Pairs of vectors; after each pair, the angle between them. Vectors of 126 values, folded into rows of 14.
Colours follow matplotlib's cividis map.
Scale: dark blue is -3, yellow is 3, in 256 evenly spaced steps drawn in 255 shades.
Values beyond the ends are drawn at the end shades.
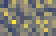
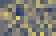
partly aligned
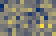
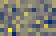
partly opposed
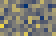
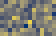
orthogonal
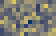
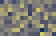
orthogonal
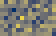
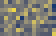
nearly opposite
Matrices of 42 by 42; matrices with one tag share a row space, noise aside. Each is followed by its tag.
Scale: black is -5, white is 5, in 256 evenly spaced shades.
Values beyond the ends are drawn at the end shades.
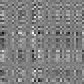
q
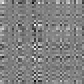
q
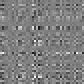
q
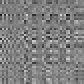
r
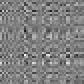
r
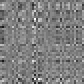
q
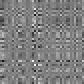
q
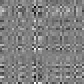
q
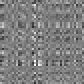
q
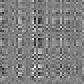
q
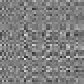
r
